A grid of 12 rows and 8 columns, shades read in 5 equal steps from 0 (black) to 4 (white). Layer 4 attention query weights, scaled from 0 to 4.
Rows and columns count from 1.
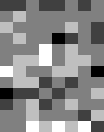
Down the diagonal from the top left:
1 3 2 2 2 3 2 2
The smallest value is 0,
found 3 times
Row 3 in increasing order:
1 2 2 2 2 2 3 3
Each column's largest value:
4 3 4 4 4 3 4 3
